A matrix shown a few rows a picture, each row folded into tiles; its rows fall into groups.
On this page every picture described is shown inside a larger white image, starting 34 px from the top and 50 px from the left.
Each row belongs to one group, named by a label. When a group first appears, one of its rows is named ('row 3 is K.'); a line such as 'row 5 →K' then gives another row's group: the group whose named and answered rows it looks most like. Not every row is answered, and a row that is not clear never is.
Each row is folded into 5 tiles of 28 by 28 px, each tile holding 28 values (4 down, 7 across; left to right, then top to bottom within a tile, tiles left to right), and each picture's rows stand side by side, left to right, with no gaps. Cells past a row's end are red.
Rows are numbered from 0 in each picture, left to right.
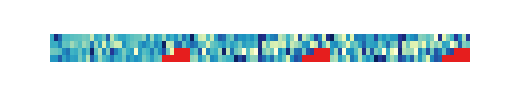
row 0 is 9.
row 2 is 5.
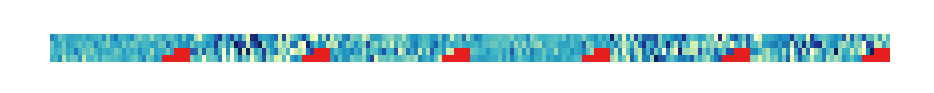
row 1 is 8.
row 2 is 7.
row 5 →8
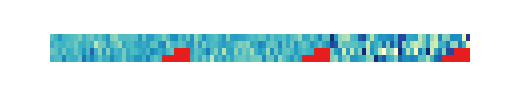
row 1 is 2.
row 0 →9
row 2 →5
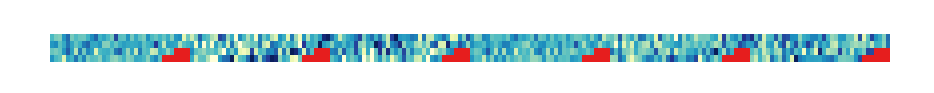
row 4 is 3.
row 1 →3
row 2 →8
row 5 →5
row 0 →2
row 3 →2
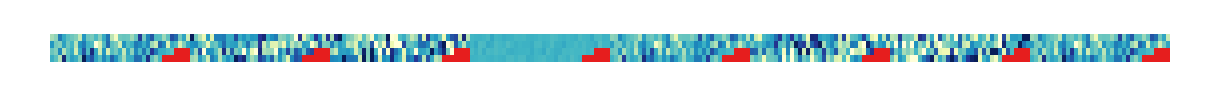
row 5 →8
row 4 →9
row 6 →3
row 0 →9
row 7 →9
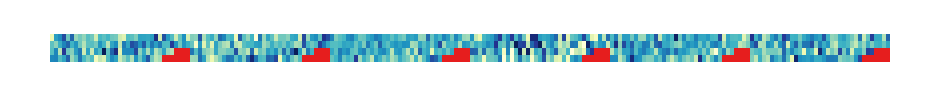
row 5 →5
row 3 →8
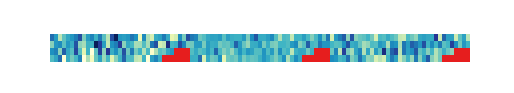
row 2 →7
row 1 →8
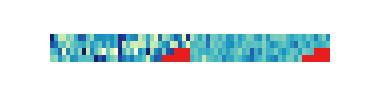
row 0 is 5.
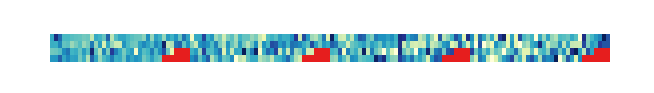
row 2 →5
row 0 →9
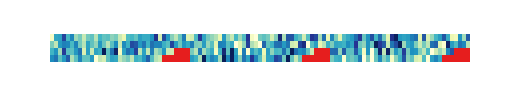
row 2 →8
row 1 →9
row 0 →7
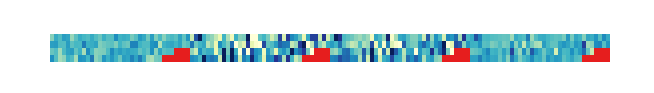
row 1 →9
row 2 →9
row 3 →9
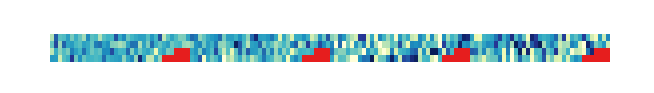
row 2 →3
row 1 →8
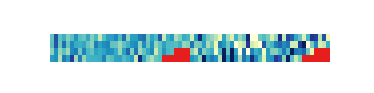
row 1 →9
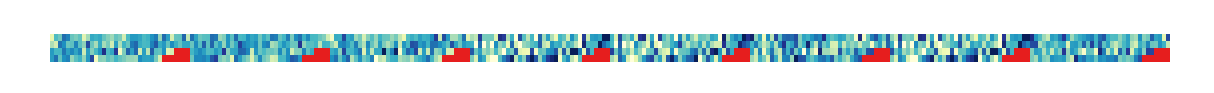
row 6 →3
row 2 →7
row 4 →3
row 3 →3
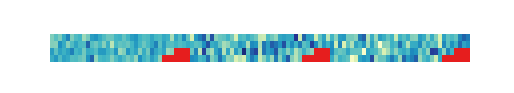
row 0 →7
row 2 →3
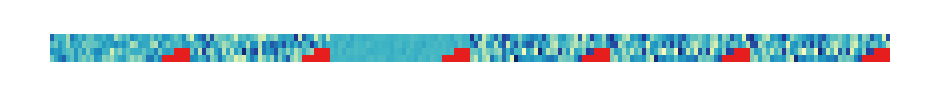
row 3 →5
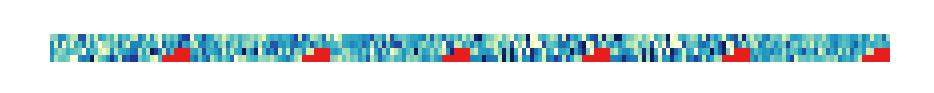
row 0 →3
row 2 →8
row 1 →7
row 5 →7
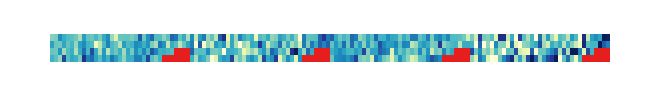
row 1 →3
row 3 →3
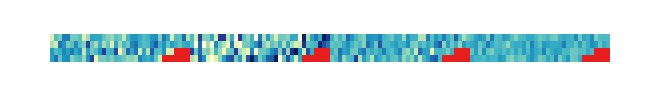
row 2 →2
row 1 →3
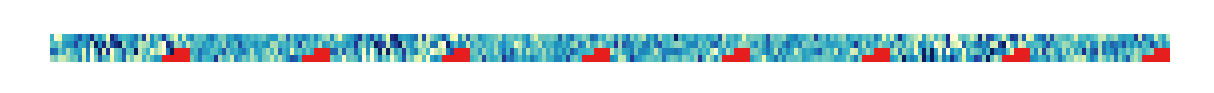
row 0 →8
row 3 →9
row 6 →9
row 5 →2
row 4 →2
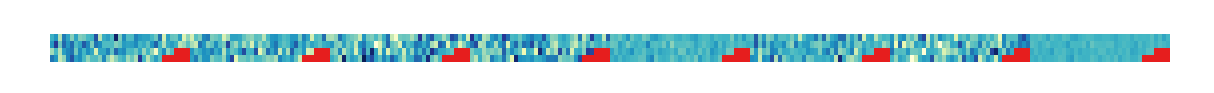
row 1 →7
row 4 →7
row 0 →2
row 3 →5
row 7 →7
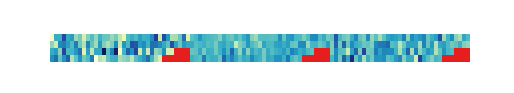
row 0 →7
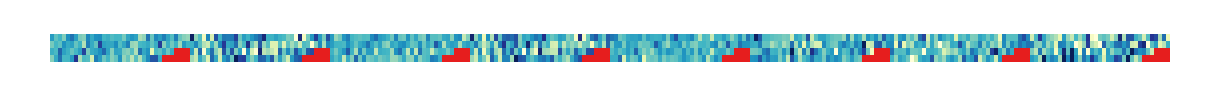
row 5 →9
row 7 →9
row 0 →2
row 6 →3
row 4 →8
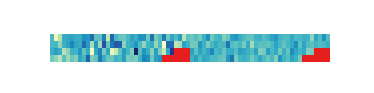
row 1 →7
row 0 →8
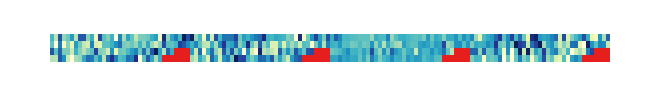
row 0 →3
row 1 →5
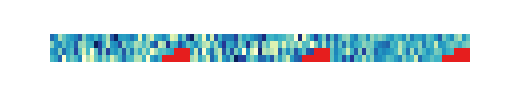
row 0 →8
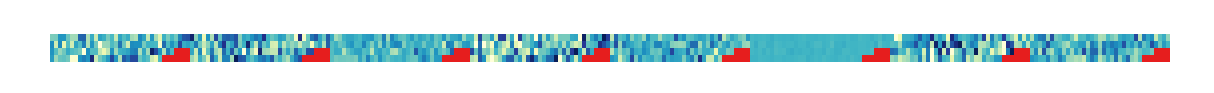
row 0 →3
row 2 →8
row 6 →8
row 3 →3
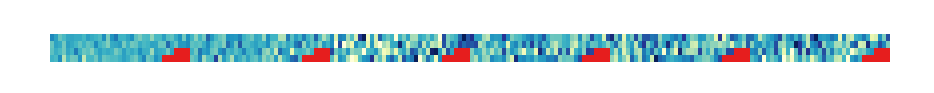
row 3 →5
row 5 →8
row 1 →2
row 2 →3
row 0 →8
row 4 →5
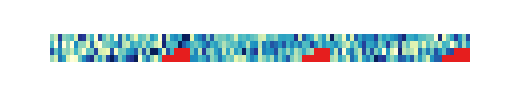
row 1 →7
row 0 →3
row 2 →5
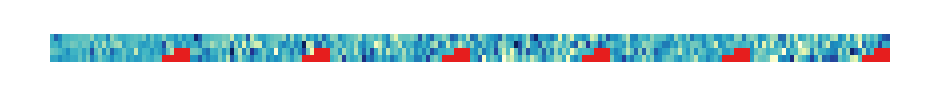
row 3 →8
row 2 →9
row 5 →3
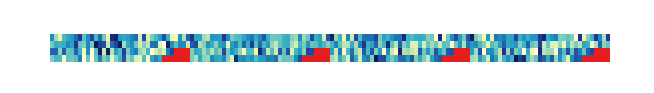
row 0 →8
